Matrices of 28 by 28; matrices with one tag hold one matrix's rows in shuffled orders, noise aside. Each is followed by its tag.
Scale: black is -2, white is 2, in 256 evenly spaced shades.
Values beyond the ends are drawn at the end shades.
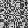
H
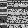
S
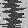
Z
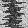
Z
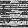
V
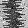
Z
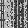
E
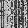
E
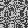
H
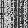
E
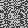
H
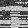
V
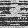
V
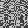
H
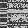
S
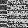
S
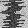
Z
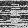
V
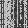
E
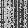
E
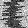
Z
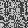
H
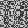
H
